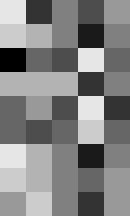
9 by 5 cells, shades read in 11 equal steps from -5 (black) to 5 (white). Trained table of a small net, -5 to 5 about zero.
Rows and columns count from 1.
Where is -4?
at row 2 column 4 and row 7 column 4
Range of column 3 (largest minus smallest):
4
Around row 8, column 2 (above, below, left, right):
2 3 3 0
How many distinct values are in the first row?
5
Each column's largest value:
4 3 2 4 1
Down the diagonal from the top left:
4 2 -2 -3 -3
